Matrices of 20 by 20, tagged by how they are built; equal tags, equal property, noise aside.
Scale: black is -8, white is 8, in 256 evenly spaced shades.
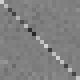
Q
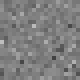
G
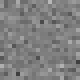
G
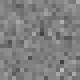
G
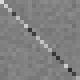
Q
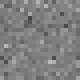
G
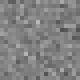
G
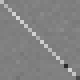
Q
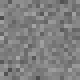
G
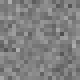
G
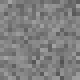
G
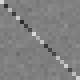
Q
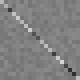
Q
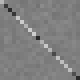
Q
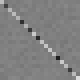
Q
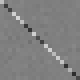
Q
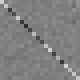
Q
